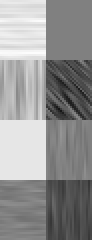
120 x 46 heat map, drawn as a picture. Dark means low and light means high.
The table splits into 4 rows of 2 panels. Panel 1,1: very high, streaked across, faint in contrast. Panel 1,2: middling, flat. Panel 2,1: high, streaked downward. Panel 2,2: low, slanting down to the right. Panel 3,1: very high, flat. Panel 3,2: middling, streaked downward, faint in contrast. Panel 4,1: middling, streaked across, faint in contrast. Panel 4,2: low, streaked downward, faint in contrast.
